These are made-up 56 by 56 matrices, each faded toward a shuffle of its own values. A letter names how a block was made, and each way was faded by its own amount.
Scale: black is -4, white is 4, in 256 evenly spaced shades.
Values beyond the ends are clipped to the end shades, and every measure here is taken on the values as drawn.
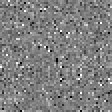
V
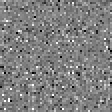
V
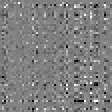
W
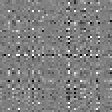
W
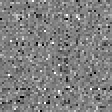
V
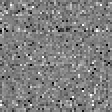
V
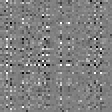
W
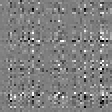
W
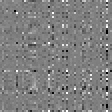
W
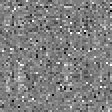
V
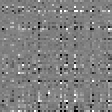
W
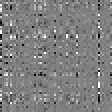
W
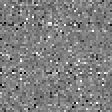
V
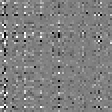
W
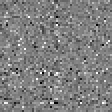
V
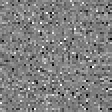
V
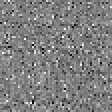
V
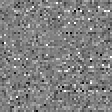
V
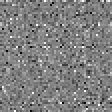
V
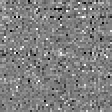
V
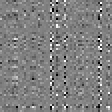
W
